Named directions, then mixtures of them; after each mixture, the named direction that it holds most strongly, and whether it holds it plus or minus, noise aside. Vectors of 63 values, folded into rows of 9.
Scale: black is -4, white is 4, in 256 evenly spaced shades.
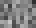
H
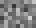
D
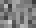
H, plus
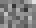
D, plus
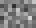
D, plus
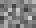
D, plus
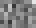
H, minus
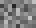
D, plus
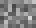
D, plus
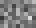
D, plus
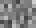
H, minus
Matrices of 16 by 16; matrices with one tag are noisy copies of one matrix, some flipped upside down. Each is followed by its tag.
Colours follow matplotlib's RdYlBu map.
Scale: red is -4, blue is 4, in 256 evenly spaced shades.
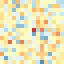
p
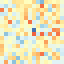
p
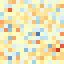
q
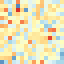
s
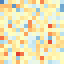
s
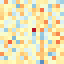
p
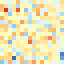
s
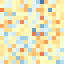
p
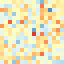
p
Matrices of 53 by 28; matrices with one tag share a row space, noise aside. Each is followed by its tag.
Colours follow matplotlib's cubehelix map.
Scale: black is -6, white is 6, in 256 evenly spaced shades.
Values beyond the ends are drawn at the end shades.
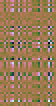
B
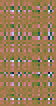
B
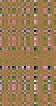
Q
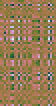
B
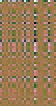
Q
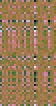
Q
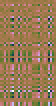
B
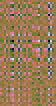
B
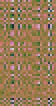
B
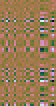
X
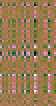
Q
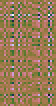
B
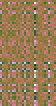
Q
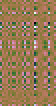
Q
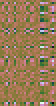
X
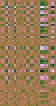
X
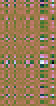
X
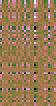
Q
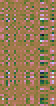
X
